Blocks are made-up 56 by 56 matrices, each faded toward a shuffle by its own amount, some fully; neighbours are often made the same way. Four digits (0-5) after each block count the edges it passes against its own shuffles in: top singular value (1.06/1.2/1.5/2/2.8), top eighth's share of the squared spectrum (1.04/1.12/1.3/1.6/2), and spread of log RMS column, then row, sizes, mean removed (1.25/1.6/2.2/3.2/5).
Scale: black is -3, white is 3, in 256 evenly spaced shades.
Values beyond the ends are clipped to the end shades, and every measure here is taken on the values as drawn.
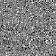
3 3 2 1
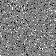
0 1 0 0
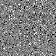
3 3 2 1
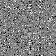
2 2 1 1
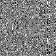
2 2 3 0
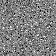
0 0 0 0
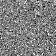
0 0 1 0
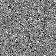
0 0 0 0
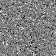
1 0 1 0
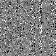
1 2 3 0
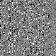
1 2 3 0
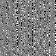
2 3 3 0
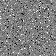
0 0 0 0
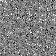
0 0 0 0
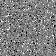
0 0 0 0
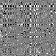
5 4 3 3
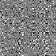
4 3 2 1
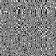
4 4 3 2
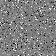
2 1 0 0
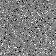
0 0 0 0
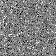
1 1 0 0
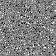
2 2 0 1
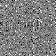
3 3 1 0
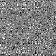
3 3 1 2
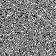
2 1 0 0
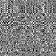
4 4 2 3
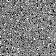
2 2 0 0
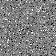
2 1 0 0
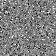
1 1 0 0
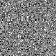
3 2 1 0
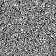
2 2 0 1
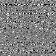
2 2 0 3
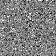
1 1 0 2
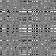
5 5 2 3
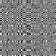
5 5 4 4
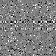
4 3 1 2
